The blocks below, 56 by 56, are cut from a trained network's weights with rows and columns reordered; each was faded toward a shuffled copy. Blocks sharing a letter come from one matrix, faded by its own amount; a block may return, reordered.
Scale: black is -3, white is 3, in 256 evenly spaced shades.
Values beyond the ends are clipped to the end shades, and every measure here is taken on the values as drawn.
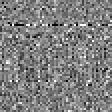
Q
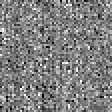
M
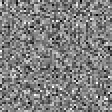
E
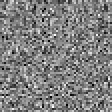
E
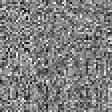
E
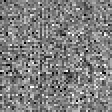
M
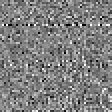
Q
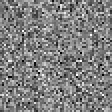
E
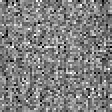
M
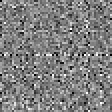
Q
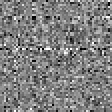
Q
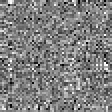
Q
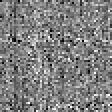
M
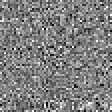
Q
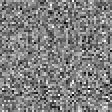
E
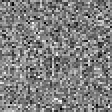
E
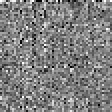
Q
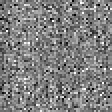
M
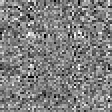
Q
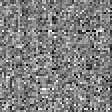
M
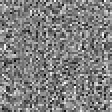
E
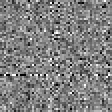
Q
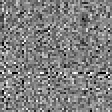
Q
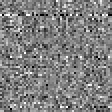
Q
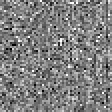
M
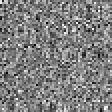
E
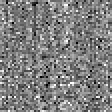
M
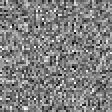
E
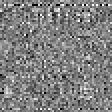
Q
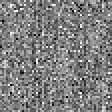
M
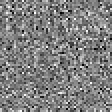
Q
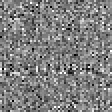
M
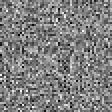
E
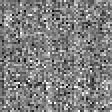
M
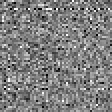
Q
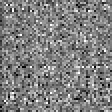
M
